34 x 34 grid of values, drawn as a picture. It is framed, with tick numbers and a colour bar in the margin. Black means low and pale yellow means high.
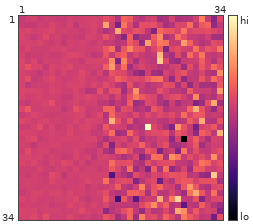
Seam: vertical, 40% of the way across, the left part calmer. Mirror symmetry: none. Slope: none. Stripes: none. Grain: fine. Histogram: heavy tails on both sides. Odd rows or columns: none.
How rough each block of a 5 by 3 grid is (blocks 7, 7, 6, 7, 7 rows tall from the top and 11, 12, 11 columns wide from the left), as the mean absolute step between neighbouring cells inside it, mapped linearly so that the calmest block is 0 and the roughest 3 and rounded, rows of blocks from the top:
0 2 2
0 2 2
0 2 3
0 2 3
0 2 3
